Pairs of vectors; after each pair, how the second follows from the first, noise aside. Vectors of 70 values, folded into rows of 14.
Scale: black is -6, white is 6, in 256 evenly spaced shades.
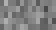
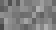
shuffled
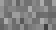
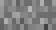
copied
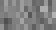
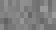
shrunk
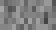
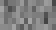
copied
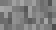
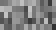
scaled up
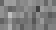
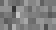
shuffled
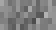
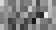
scaled up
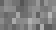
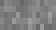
shrunk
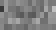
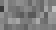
copied
